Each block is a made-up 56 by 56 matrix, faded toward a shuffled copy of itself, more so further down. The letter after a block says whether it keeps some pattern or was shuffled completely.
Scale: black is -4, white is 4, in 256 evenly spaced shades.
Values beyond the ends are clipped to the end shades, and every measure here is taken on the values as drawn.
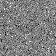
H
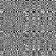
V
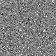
H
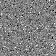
H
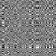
V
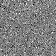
H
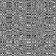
V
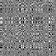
V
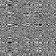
V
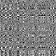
V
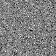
H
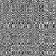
V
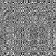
V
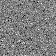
H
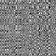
V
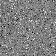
H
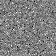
H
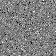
H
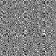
V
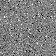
H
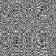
V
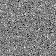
H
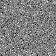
H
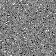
H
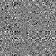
V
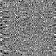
V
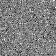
H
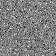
H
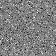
H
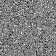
H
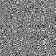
V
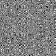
V
